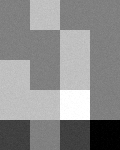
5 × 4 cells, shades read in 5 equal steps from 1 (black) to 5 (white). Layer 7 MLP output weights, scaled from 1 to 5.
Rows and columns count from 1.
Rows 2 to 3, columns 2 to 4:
3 4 3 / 3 4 3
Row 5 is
2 3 2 1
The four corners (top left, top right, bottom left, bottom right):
3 3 2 1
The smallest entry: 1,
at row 5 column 4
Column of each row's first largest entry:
2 3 1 3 2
